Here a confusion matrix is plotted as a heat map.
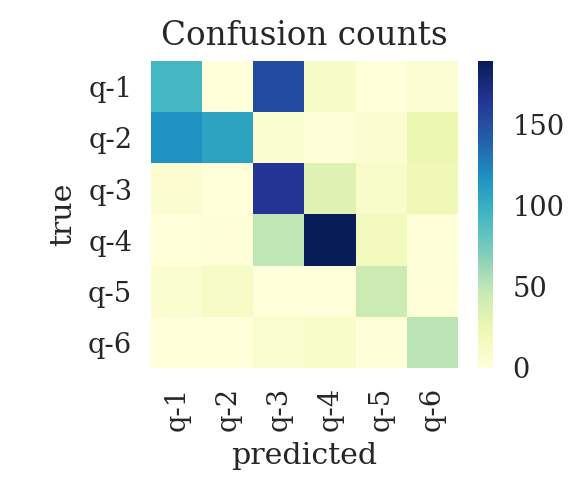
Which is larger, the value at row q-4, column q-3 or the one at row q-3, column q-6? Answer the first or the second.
the first
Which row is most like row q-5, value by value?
q-6
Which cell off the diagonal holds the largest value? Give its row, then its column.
q-1, q-3
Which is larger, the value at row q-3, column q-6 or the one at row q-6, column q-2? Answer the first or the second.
the first
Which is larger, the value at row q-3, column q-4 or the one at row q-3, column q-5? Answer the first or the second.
the first
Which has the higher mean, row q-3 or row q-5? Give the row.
q-3
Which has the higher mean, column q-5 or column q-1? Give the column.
q-1
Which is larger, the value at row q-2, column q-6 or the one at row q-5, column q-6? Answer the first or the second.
the first
